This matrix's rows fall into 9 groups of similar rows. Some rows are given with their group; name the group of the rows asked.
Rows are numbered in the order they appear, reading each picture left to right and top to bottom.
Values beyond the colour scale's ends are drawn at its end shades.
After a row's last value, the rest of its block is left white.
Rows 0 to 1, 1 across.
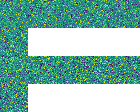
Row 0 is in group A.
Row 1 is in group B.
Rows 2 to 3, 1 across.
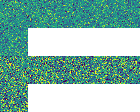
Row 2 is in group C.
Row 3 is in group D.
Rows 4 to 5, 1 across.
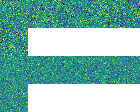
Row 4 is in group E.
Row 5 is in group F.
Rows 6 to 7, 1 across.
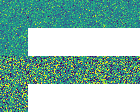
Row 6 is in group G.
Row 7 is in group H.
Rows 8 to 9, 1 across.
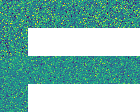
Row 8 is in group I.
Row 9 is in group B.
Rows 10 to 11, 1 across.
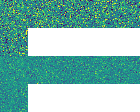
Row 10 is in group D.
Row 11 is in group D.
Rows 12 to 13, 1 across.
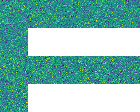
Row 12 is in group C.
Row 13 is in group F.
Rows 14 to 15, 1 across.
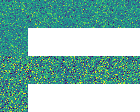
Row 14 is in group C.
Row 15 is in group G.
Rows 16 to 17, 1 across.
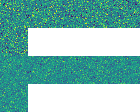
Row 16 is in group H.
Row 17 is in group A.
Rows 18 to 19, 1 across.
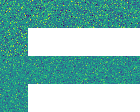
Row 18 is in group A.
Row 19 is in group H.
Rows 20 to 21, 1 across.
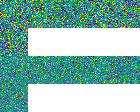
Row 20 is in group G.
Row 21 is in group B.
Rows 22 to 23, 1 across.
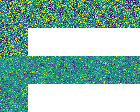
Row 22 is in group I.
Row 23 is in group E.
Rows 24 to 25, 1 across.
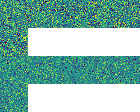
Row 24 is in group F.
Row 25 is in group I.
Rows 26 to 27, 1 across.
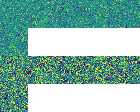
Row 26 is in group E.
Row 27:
D
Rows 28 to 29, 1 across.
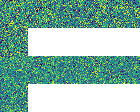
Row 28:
I
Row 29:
B
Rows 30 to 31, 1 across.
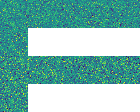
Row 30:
F
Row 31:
I
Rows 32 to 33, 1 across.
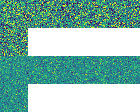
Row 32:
F
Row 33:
H
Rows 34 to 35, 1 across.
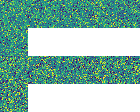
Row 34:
B
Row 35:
I
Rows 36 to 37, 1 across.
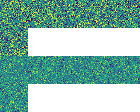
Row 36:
C
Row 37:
A
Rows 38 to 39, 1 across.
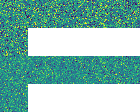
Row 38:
H
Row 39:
I
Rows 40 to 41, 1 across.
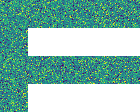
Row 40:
B
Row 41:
F
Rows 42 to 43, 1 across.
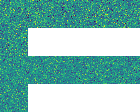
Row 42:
G
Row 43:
H
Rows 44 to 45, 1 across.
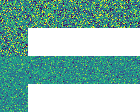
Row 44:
A
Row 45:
B
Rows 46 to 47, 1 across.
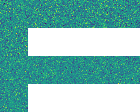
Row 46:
H
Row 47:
I
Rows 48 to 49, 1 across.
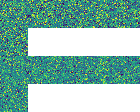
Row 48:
A
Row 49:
H
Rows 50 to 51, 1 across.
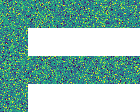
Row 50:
D
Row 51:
I
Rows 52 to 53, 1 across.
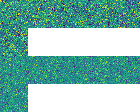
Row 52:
E
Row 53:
H
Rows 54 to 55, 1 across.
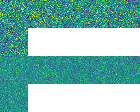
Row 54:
C
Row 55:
I
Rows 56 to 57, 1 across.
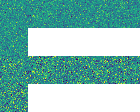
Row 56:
A
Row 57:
A
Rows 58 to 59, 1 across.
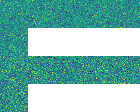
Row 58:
E
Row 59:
G
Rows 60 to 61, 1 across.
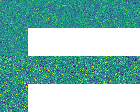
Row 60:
I
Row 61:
H
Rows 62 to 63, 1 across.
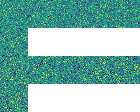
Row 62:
A
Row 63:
I
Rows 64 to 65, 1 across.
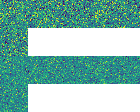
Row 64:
D
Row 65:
H
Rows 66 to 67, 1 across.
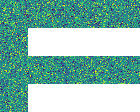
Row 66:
F
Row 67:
G
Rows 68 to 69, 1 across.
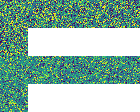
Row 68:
I
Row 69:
E
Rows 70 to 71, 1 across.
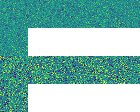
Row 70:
F
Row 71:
G
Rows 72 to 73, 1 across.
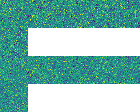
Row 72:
A
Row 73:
C
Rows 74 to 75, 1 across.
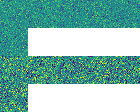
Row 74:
B
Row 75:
E
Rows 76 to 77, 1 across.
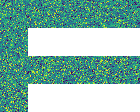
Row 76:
H
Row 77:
A
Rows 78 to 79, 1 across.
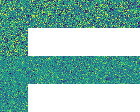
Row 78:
A
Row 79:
D
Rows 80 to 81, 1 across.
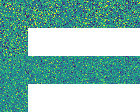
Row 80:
H
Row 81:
H
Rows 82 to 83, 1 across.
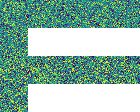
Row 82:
F
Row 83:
C
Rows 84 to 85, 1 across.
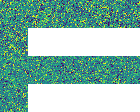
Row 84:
E
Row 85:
F
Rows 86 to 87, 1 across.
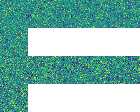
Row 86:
A
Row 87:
E
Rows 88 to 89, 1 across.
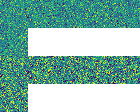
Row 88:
G
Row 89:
A
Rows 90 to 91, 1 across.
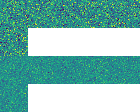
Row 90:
F
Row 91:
G
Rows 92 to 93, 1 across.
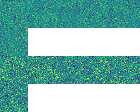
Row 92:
I
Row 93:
C
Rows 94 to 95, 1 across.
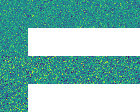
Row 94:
A
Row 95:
C
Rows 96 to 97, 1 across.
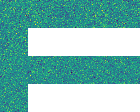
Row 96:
G
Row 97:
A
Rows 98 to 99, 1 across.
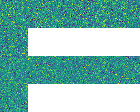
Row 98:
D
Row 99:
I
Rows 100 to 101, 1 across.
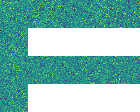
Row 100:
E
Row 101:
F
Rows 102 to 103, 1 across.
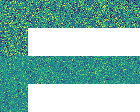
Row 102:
I
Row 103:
D
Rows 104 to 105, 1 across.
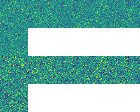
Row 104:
C
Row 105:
C
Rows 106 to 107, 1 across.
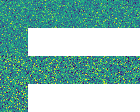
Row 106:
I
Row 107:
H
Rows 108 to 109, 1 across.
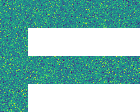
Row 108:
H
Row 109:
E
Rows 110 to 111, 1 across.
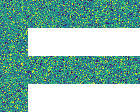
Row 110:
D
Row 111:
A
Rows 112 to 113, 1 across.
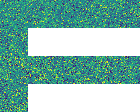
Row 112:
E
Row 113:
C
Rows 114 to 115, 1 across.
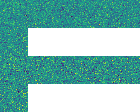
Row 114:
F
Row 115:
F
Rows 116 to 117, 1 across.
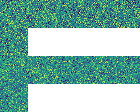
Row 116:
I
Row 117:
C
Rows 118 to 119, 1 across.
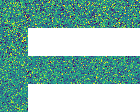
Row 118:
F
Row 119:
C
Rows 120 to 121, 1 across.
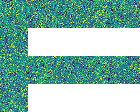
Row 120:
D
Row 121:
E
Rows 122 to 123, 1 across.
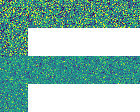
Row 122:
G
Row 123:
I
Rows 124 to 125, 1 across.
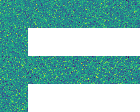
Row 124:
H
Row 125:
C
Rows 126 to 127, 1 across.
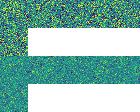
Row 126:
F
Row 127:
A
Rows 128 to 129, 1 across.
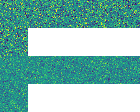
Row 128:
H
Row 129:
E
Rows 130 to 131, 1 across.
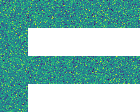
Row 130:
G
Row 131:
B
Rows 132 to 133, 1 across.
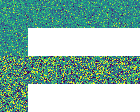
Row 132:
F
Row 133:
A
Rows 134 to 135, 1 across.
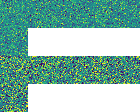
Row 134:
D
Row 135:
B
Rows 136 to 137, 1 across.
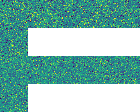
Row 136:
C
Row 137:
B
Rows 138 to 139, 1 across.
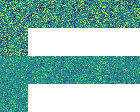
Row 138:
I
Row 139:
E
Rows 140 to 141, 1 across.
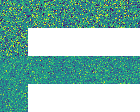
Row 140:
A
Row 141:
G
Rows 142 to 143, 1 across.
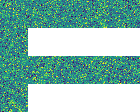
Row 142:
H
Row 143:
E
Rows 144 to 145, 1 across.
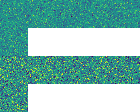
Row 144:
A
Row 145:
C
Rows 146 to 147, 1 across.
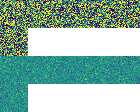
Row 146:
F
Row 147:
H
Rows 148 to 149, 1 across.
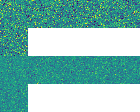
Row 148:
H
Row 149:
D
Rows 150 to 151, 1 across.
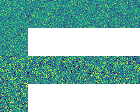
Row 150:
A
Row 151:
I
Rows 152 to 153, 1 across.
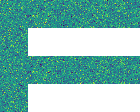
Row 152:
A
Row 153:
A
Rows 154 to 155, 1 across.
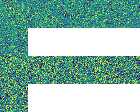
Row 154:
D
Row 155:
B
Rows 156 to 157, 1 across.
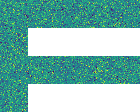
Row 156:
F
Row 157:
G
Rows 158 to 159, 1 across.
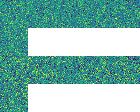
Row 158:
I
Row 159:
I
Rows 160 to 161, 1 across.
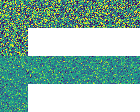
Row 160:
H
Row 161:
C
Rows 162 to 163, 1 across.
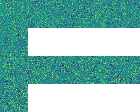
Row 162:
D
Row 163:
F
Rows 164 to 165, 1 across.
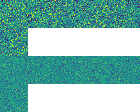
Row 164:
C
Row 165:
F
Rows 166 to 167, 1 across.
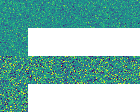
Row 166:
F
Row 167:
G
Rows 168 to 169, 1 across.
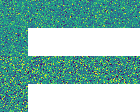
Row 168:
D
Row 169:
B
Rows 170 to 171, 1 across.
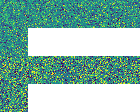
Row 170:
F
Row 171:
G
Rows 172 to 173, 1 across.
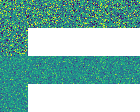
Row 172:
H
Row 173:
I
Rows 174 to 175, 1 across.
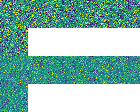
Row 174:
H
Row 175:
G
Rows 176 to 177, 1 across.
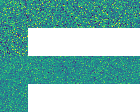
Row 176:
F
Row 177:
G
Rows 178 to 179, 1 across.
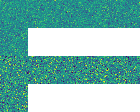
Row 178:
E
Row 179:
H
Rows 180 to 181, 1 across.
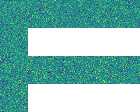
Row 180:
I
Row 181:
G
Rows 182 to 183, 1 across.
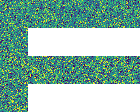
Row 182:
I
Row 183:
C
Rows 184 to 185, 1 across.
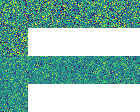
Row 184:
F
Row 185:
I
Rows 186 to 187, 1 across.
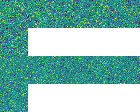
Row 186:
C
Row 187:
E
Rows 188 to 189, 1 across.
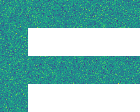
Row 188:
G
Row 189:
I
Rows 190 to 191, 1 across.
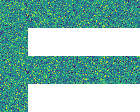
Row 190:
C
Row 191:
H
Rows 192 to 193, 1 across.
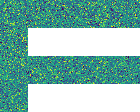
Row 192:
F
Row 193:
C
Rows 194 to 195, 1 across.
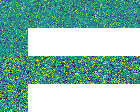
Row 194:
B
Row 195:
F
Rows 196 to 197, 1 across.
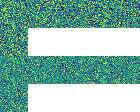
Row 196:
F
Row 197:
F
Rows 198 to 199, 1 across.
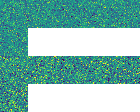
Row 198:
F
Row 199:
E
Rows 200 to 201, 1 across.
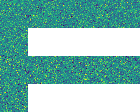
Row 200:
A
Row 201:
H
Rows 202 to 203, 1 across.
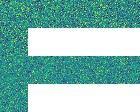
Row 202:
B
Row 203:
A
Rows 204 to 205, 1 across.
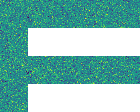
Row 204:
G
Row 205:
C
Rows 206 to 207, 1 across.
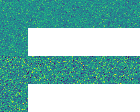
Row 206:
E
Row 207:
C
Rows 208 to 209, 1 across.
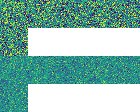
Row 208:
F
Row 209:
G
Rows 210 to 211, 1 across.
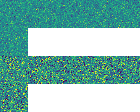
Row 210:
I
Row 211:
D
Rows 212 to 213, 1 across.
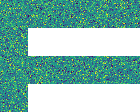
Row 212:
A
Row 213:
D
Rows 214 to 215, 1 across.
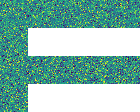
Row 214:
A
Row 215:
H
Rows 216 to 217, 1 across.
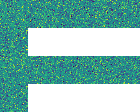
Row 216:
D
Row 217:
B
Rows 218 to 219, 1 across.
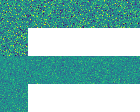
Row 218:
A
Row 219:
F
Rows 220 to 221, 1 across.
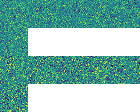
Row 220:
I
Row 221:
D
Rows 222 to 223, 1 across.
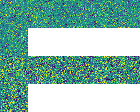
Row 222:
G
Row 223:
D
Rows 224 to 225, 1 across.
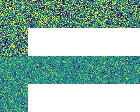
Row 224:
D
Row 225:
I
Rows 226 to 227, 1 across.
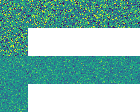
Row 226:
A
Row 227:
C
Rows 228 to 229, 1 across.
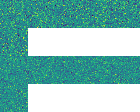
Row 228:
D
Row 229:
F
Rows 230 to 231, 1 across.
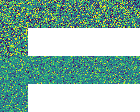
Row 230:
I
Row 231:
B
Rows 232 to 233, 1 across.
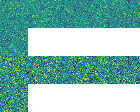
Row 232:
E
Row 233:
H
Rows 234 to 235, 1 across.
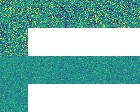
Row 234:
G
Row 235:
E
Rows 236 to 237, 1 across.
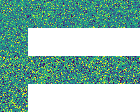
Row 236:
A
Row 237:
E
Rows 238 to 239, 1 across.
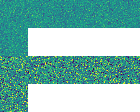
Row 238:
G
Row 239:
B
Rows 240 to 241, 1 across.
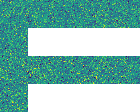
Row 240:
G
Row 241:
C
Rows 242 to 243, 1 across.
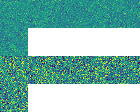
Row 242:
E
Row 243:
D
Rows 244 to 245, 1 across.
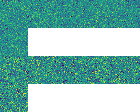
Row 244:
C
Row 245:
F
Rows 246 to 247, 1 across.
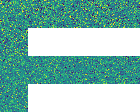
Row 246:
B
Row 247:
H
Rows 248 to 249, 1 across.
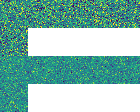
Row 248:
B
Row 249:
A
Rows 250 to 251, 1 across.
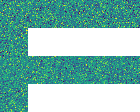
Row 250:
I
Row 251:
E
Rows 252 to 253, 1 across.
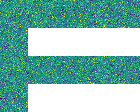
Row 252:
G
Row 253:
F
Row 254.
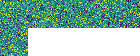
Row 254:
E
